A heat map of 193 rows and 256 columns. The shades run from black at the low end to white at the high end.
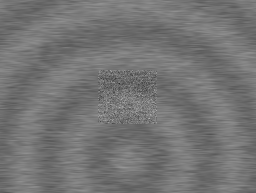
Seam: none. Roughest part: centre. Histogram: bell-shaped. Rings: centred on the bottom middle. Odd patch: rougher, in the centre.
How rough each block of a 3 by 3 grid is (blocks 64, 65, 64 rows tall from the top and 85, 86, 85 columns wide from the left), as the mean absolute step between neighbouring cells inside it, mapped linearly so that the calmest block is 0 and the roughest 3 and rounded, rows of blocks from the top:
0 0 0 / 0 3 0 / 0 0 0
